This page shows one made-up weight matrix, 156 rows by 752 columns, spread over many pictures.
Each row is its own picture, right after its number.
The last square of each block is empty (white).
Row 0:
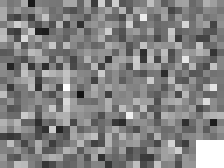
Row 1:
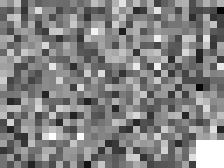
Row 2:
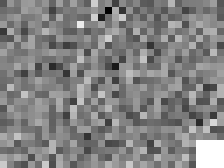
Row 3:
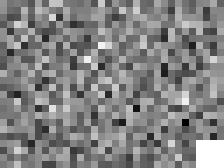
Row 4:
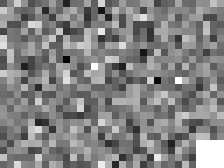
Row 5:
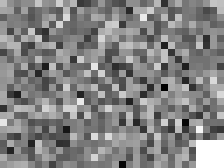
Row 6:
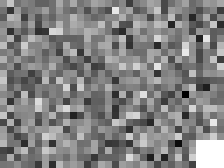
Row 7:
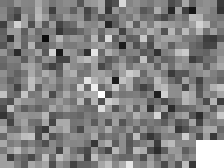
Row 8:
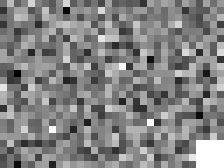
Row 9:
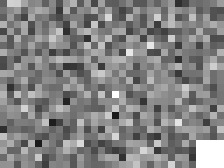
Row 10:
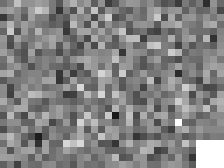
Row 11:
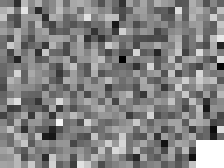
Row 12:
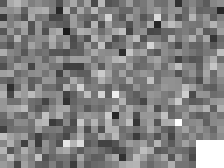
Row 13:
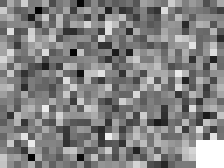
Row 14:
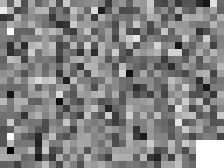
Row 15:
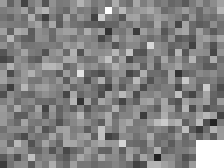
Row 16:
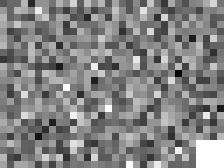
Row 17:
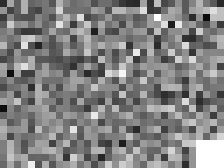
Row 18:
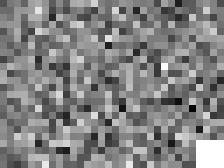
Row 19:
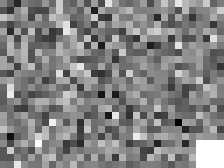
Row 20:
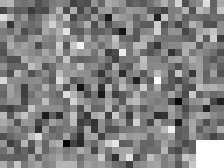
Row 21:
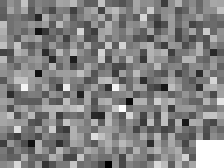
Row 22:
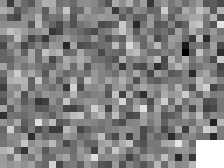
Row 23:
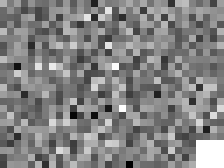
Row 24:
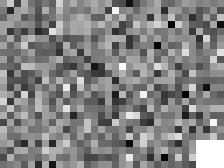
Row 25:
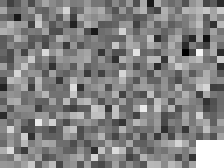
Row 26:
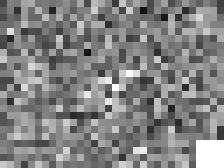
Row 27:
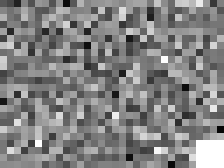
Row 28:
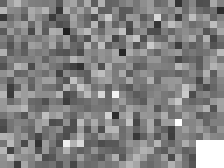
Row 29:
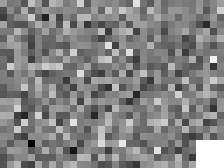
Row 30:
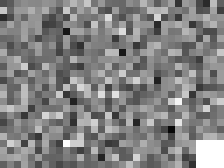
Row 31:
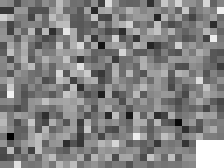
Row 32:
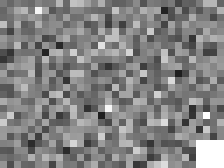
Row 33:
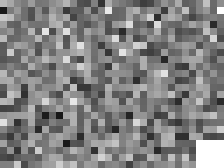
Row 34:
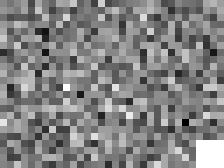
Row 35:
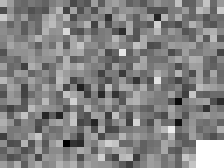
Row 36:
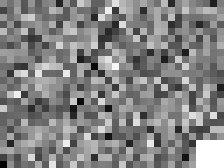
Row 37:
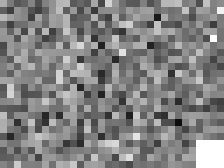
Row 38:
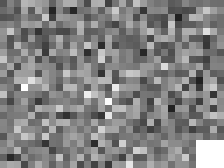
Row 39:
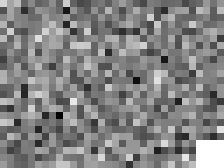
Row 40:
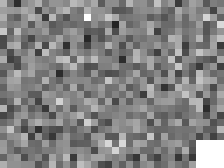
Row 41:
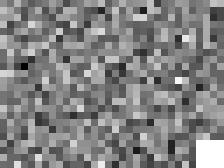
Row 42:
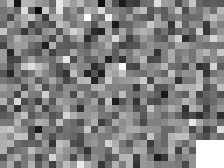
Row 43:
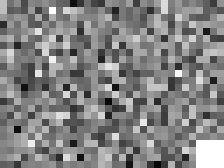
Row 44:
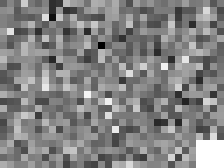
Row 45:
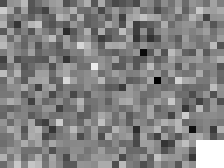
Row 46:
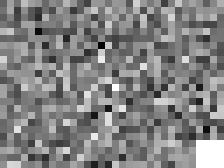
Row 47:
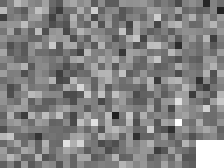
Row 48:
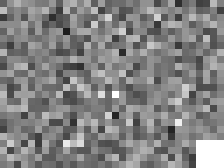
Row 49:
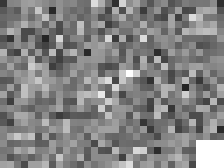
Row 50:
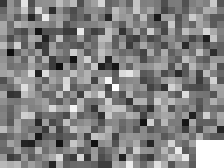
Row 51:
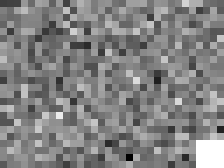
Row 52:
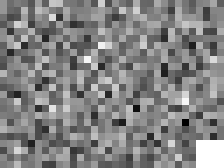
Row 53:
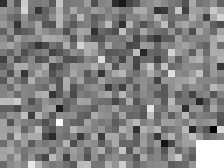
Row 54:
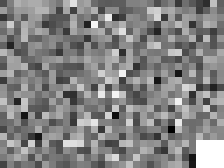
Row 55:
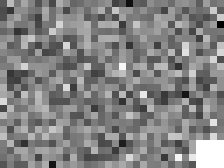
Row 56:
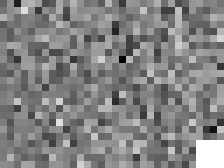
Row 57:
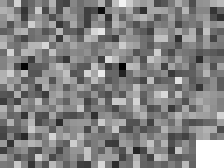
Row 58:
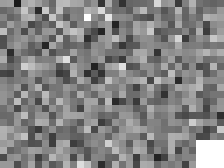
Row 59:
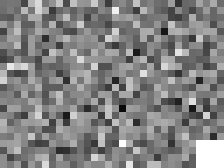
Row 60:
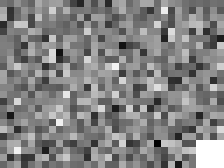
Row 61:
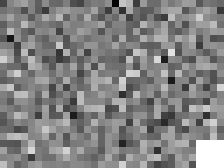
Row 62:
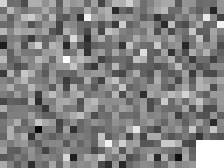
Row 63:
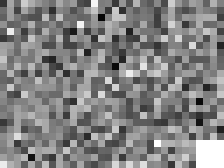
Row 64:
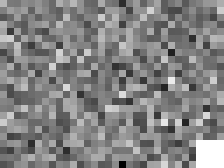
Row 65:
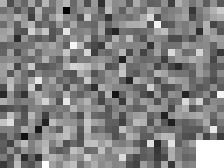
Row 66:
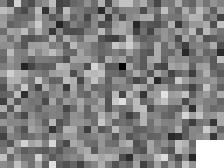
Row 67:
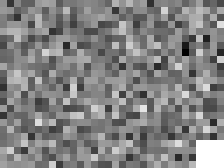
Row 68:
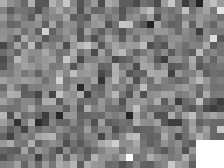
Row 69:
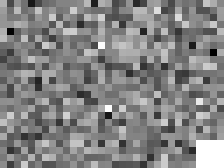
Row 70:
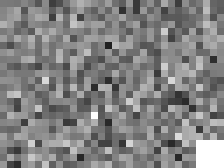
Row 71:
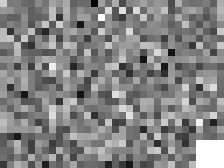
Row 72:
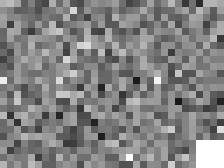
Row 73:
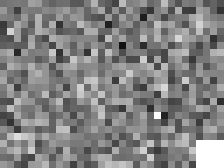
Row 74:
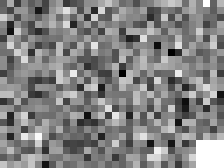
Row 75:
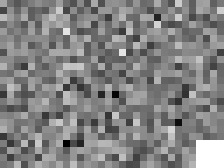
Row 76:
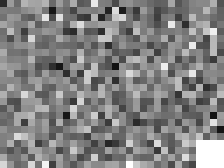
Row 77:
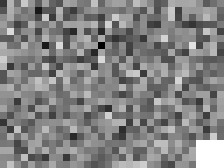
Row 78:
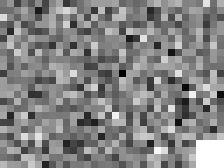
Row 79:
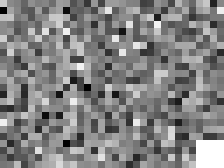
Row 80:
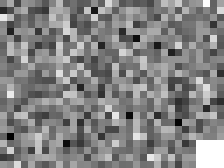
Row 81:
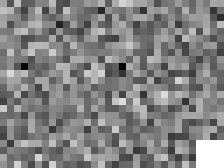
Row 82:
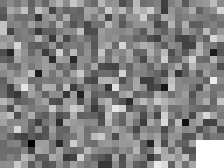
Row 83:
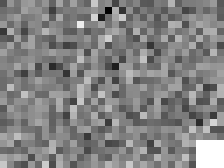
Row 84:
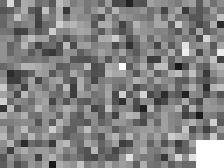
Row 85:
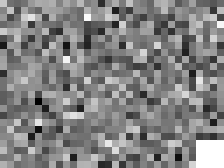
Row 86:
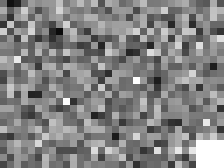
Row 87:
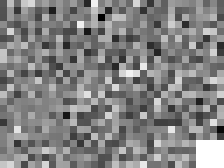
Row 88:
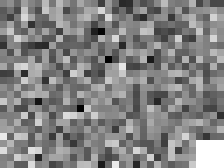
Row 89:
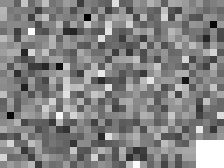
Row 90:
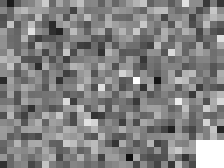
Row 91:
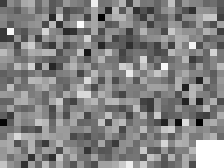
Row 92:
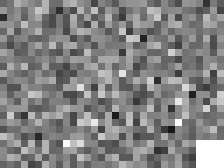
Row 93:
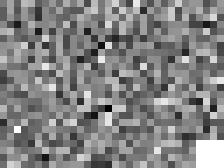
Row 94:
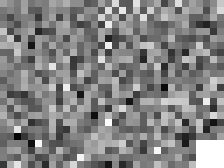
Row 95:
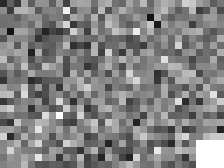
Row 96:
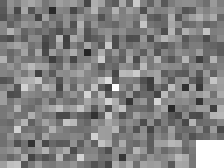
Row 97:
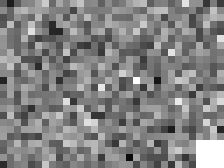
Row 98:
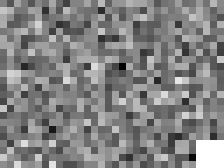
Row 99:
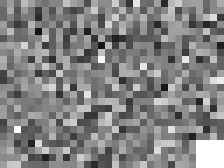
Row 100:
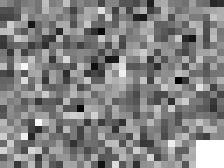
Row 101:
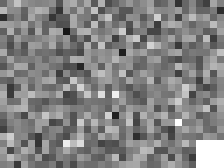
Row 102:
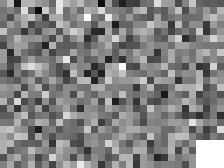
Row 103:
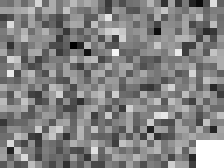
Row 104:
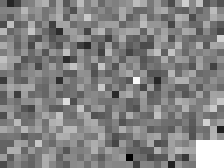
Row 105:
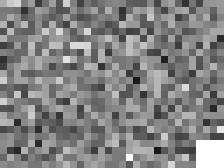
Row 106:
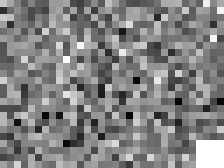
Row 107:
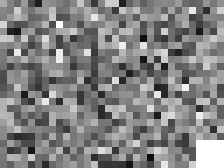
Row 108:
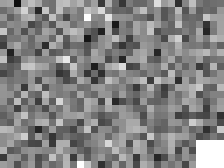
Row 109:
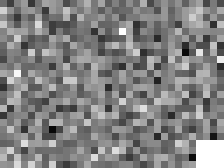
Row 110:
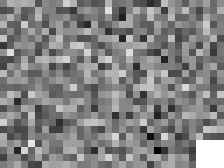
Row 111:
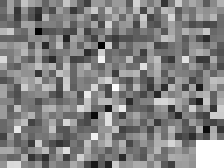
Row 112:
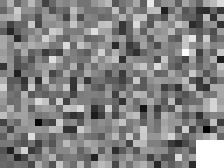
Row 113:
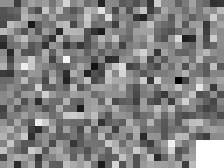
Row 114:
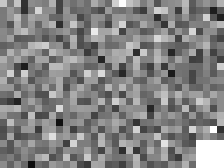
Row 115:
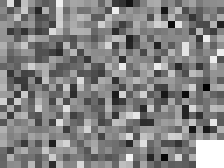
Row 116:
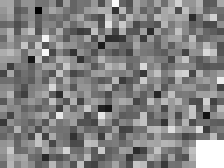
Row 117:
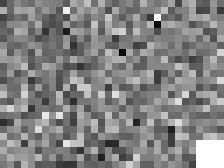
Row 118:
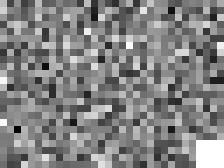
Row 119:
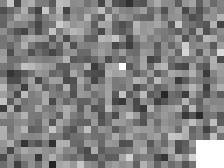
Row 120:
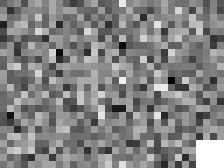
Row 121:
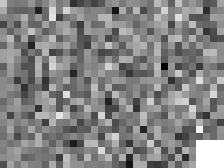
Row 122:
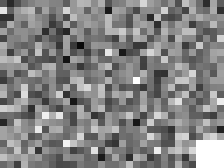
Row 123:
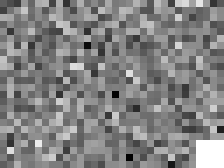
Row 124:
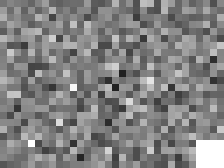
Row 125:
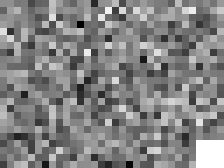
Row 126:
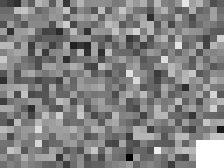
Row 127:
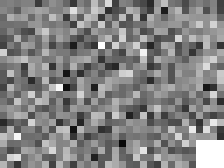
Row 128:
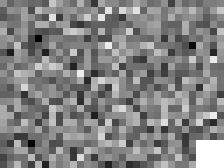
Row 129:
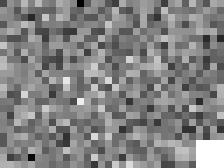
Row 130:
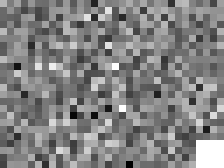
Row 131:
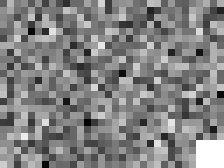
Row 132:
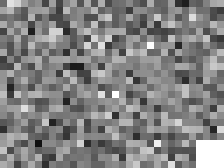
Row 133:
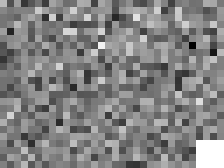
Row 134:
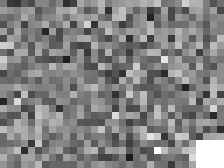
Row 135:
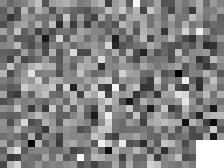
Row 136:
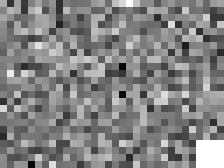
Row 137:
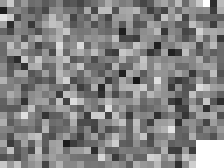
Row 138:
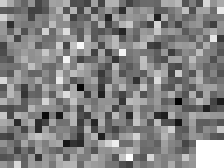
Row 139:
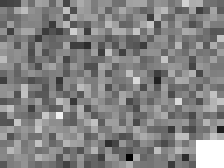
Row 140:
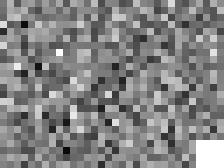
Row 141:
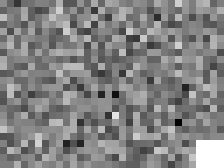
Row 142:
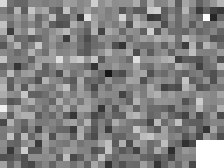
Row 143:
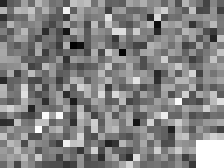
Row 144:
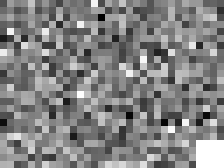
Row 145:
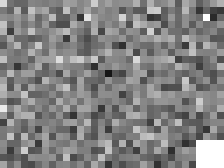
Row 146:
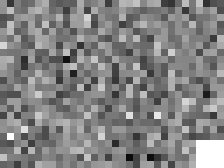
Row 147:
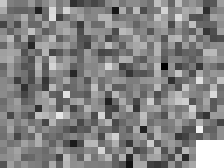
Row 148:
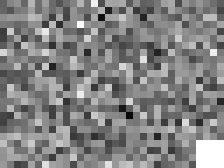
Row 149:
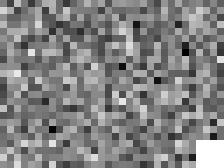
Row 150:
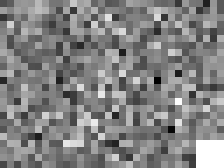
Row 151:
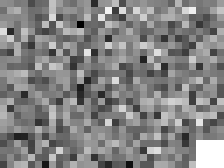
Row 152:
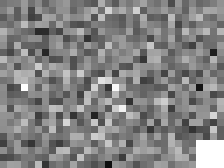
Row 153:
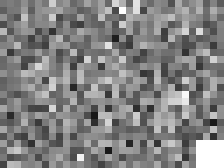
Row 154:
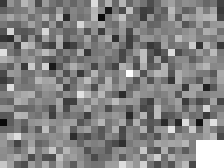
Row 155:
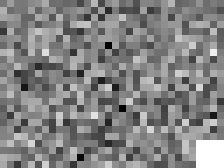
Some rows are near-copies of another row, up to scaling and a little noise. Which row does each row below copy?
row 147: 121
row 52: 3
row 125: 151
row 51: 139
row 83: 2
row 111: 46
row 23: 130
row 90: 97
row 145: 142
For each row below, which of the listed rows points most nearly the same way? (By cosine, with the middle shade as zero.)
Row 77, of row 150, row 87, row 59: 87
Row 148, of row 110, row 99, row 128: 99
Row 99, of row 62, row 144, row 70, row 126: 144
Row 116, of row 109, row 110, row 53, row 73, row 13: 13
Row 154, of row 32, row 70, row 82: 70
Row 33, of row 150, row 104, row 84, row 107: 107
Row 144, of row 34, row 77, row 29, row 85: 77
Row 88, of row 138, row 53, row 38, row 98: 53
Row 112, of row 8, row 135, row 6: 6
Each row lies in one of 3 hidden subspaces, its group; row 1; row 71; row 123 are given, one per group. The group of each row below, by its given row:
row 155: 71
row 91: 71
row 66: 1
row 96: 71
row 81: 1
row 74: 123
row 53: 1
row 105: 123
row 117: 123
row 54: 123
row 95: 123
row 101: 123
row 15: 71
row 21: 71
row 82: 71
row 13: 71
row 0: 71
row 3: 71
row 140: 71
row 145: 1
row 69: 71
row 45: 1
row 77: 71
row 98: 1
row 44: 71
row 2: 71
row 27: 123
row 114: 1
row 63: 71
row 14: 123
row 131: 123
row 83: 71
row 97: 123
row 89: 71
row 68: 123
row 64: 71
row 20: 123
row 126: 123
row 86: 123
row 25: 1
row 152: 71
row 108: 1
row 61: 71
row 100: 1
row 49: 71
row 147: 71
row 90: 123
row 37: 123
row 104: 123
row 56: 1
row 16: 71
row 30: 123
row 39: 123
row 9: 123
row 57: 1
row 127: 71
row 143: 123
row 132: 123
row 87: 71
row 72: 123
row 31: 123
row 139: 123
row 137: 123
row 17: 1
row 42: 1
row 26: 71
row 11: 1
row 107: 71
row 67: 1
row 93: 71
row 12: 123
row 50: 71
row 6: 1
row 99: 71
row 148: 71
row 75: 123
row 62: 1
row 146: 123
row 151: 71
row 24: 1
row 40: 1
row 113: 1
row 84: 1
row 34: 71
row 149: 1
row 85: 1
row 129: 71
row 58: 1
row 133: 71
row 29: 71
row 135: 71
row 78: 123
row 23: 71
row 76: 71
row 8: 1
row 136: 1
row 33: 123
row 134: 123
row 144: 71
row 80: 123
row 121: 71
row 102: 1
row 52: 71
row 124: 71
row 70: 71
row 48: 123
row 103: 123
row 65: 123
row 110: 123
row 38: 71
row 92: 123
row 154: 71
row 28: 123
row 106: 123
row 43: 71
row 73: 71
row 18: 71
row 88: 1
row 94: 71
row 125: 71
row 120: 71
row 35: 123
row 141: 123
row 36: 71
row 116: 71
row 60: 71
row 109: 1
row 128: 71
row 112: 1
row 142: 1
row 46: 71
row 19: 123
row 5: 71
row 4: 1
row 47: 123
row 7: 71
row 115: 1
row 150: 123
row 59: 71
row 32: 71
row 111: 71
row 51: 123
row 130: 71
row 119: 1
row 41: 1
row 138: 123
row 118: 71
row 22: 1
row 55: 1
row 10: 123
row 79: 123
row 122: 123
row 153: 71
